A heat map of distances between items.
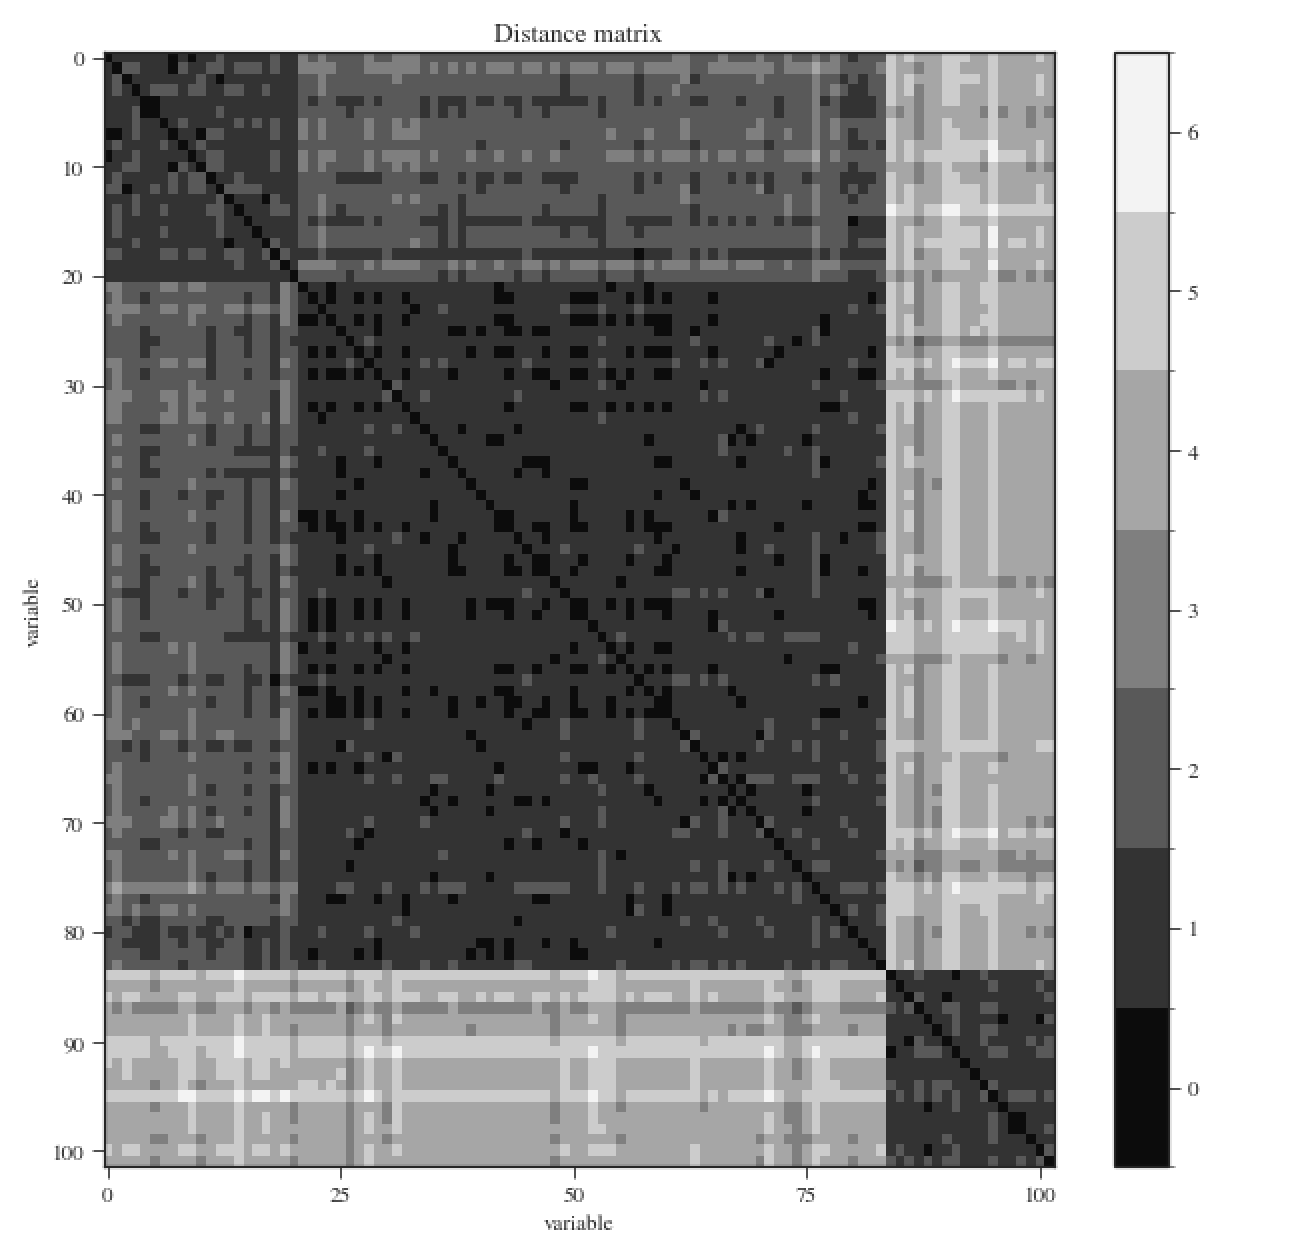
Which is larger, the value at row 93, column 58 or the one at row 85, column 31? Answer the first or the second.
the second
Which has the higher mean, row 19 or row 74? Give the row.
19
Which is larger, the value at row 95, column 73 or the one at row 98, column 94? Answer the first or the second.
the first
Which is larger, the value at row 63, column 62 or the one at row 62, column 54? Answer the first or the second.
the first
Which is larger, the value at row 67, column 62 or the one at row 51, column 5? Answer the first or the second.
the second
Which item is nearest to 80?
15
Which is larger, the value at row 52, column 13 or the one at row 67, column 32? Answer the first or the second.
the first
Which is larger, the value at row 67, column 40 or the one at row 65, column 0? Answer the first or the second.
the second
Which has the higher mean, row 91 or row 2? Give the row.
91
